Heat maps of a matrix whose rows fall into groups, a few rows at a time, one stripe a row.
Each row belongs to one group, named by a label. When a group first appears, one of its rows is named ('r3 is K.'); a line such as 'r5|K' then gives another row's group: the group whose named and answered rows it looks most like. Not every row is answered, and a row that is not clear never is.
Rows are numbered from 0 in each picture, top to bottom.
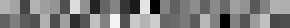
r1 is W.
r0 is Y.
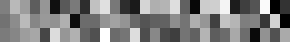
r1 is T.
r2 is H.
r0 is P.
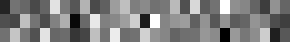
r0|T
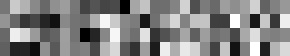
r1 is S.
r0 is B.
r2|B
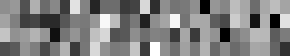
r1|S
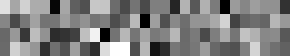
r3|B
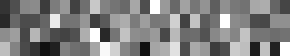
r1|T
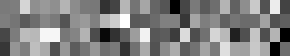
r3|P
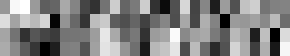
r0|B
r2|S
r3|S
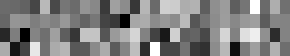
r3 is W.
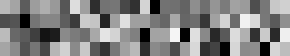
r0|Y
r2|S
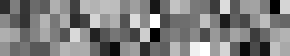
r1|W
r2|Y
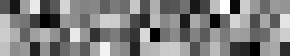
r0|W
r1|S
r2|Y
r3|P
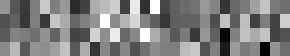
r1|H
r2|W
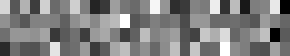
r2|P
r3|T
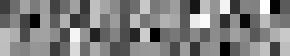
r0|P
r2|Y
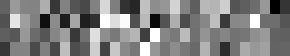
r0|P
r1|B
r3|W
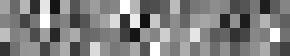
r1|W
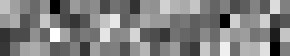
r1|W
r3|P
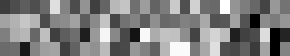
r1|H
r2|P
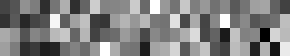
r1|T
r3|S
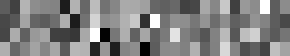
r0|P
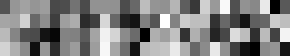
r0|P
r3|P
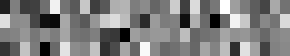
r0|T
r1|S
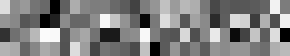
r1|S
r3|Y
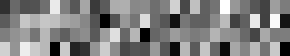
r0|T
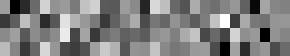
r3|W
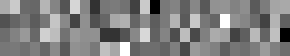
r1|T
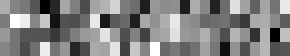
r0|S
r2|S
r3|W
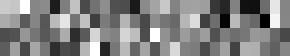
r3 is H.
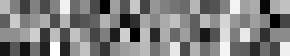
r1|P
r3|T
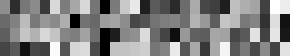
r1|T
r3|T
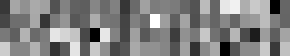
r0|P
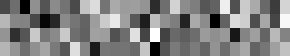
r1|S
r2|W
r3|Y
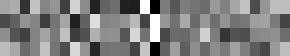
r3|Y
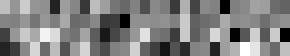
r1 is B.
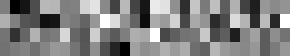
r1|S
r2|W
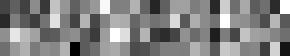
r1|T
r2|B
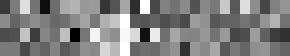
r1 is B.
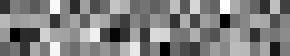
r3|H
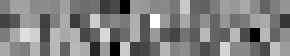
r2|H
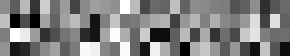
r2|B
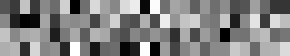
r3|Y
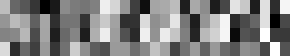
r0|S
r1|P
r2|P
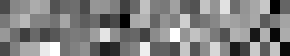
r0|P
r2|S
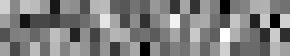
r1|S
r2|T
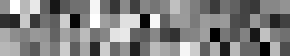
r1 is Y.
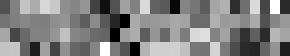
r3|P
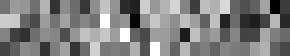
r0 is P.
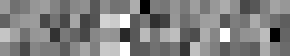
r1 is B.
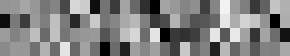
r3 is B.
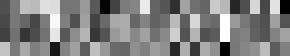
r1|T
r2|T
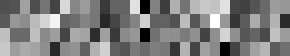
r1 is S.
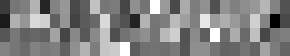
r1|P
